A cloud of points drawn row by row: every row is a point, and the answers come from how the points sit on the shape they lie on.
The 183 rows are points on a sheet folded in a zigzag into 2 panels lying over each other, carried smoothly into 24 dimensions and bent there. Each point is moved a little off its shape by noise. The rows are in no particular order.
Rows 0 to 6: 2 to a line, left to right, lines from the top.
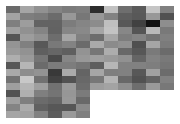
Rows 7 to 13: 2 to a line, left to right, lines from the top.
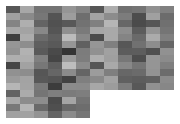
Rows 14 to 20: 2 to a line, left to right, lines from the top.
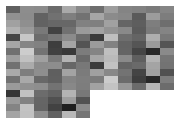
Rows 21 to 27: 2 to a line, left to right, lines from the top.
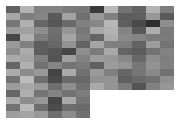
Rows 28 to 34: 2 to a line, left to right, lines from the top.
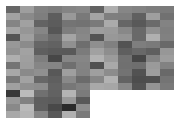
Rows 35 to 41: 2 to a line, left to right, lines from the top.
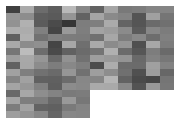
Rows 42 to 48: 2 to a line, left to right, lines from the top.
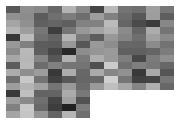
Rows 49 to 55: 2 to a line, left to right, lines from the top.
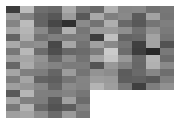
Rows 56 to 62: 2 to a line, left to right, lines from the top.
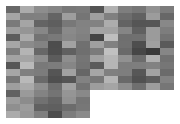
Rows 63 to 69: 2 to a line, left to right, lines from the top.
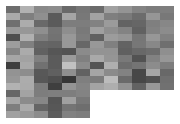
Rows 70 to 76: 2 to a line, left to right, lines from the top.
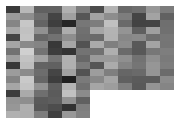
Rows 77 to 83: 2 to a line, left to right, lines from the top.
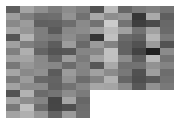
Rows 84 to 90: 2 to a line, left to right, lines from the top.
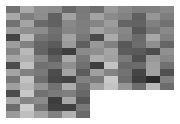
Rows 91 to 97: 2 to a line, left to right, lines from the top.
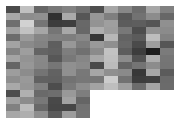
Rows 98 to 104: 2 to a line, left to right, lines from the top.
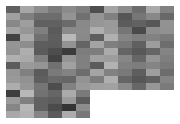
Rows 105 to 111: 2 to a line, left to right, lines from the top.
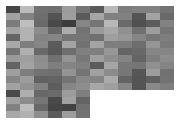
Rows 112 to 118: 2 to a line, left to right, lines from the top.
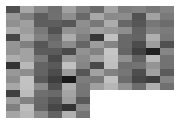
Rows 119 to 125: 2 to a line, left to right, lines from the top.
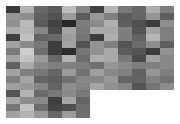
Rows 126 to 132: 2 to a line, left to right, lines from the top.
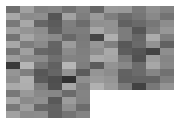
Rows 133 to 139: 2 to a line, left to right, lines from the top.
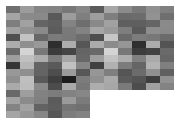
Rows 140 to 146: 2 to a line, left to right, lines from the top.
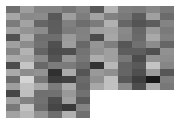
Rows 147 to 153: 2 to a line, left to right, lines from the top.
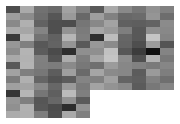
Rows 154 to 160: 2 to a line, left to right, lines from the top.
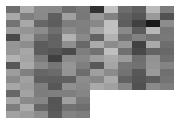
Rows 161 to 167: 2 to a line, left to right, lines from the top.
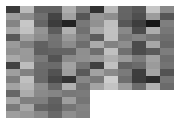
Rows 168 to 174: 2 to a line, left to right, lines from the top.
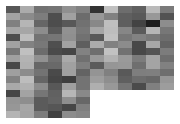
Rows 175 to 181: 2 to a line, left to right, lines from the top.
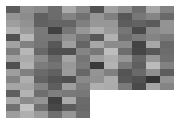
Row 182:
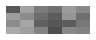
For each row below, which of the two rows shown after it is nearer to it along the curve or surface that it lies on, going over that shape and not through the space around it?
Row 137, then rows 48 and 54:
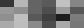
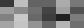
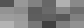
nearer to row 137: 48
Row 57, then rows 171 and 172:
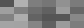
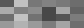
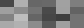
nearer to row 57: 171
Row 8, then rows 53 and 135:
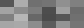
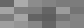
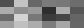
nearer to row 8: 135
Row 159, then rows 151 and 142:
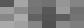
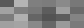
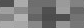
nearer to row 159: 142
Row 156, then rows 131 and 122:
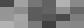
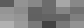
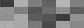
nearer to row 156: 131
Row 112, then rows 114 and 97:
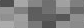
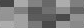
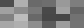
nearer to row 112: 114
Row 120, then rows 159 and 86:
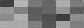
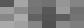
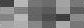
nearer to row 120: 86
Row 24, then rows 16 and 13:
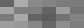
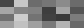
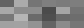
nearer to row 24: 16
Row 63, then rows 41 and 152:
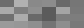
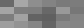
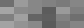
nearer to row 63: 41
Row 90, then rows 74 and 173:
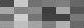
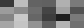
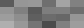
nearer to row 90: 74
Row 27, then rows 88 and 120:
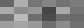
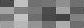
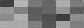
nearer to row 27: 88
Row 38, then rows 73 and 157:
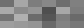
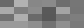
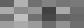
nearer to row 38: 157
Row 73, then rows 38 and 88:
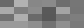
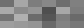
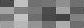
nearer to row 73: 88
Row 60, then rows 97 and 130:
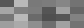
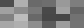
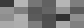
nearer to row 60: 130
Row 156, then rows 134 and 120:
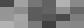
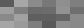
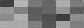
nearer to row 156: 120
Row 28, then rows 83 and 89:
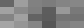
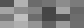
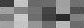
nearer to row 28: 83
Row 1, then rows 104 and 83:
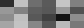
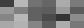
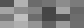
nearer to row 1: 104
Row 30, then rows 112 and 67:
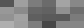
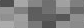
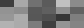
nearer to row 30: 67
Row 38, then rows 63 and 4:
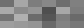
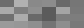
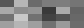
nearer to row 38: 4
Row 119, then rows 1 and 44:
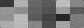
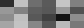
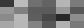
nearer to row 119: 1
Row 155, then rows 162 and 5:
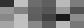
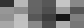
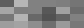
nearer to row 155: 162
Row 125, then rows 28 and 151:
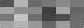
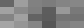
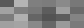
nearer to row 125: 28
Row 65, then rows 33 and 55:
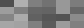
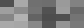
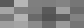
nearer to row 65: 55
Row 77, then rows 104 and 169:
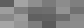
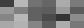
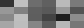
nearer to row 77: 104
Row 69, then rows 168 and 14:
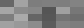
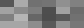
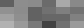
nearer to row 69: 168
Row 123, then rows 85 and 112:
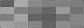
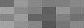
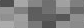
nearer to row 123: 112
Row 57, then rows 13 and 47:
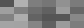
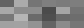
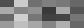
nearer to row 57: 47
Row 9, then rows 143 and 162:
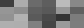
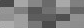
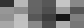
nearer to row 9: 162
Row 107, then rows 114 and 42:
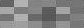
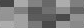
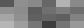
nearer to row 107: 114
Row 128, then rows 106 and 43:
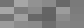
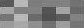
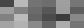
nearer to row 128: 106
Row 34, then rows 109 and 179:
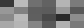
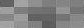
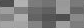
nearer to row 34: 179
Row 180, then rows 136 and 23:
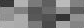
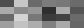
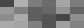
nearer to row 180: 23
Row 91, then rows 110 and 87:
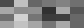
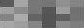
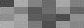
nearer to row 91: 110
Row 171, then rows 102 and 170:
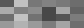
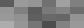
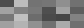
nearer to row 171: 170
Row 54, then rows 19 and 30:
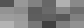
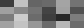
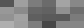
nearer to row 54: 30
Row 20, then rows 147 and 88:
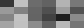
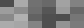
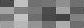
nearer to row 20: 88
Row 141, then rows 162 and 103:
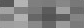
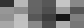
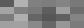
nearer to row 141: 103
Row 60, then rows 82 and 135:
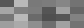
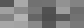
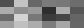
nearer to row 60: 135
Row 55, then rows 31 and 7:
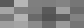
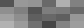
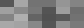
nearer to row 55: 31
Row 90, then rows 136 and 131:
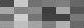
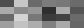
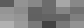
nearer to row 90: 136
